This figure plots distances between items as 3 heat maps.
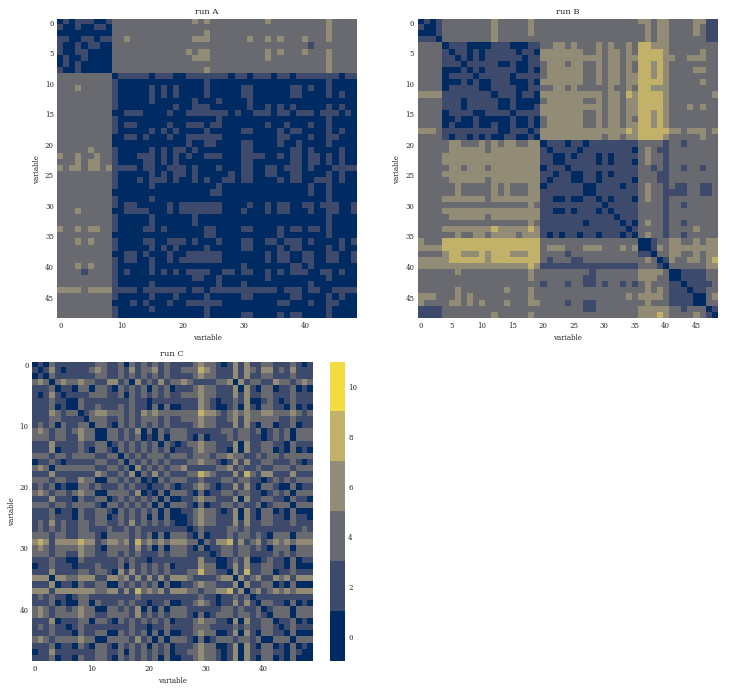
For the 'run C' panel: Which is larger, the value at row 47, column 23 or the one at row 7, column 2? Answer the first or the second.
the first
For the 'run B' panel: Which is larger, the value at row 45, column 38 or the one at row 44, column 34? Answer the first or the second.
the first
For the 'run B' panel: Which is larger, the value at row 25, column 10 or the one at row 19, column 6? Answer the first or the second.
the first
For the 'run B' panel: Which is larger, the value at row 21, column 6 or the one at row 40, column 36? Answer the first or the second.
the first
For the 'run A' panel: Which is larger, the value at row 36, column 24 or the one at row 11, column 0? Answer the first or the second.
the second
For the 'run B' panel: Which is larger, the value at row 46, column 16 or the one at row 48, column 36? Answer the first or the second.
the second
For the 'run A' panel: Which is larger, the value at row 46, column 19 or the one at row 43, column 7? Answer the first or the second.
the second
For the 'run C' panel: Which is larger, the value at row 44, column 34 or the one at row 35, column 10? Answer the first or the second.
the second
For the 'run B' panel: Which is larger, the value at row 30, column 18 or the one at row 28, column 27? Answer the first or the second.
the first
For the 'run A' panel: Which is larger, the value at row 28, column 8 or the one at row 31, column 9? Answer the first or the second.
the first
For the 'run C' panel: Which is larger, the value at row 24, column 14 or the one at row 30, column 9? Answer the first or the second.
the second
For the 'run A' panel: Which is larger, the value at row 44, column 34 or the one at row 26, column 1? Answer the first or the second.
the second
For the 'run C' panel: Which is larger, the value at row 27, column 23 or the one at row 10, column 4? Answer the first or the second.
the first
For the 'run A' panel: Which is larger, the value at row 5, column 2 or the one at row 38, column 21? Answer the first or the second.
the second
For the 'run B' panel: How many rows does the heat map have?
49
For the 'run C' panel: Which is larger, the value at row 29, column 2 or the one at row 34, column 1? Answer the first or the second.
the first
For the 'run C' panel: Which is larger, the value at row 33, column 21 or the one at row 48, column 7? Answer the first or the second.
the first
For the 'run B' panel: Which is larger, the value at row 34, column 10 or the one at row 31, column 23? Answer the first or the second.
the first
